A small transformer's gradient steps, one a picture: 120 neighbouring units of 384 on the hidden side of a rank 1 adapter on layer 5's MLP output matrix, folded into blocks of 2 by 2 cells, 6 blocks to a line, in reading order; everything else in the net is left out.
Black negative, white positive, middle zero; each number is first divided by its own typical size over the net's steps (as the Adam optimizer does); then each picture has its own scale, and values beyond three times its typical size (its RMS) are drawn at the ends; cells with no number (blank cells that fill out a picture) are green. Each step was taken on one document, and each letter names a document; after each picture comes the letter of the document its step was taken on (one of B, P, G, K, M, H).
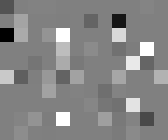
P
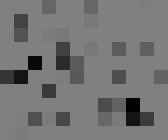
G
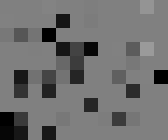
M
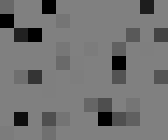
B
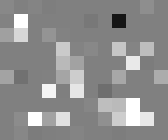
P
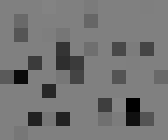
G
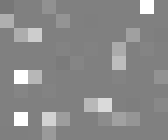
B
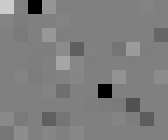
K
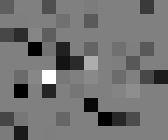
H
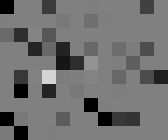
H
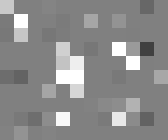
P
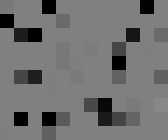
B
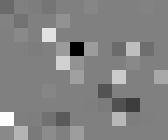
K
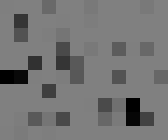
G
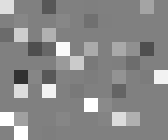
H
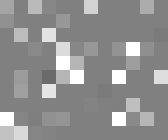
K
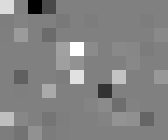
K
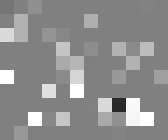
P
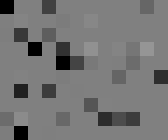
H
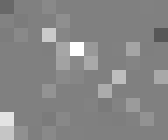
K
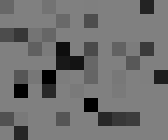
H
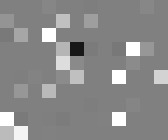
M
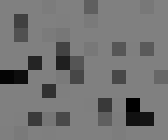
G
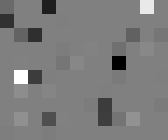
B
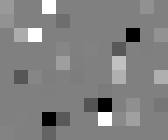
B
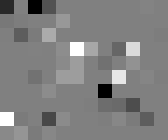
K
